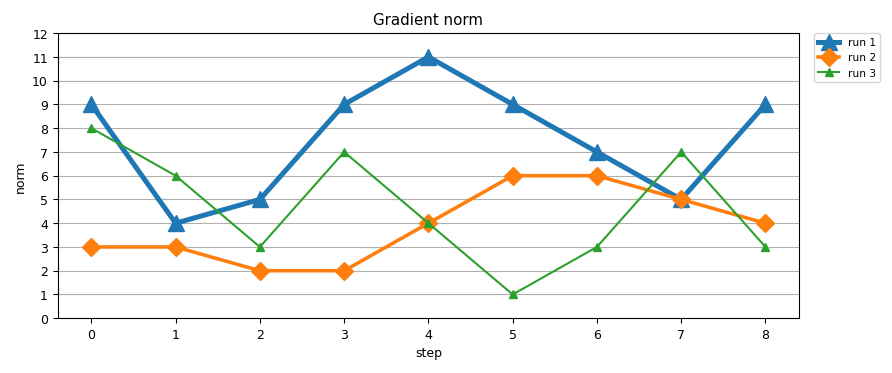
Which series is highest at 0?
run 1
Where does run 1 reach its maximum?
4
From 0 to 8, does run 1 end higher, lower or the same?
the same
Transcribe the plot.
Title: Gradient norm
x-axis: step, ticks 0 1 2 3 4 5 6 7 8
y-axis: norm, ticks 0 1 2 3 4 5 6 7 8 9 10 11 12
Legend: run 1, run 2, run 3
Values:
run 1: 9 4 5 9 11 9 7 5 9
run 2: 3 3 2 2 4 6 6 5 4
run 3: 8 6 3 7 4 1 3 7 3
